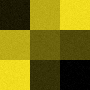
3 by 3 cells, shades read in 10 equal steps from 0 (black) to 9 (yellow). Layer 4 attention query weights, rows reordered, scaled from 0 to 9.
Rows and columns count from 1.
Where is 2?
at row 3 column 2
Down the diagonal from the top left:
1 4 0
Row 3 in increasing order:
0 2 9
